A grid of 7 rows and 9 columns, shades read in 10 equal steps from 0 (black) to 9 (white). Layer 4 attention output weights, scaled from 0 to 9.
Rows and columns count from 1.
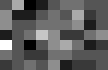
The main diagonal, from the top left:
3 1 3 7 5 4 2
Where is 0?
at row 1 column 3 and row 5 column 3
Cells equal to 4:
13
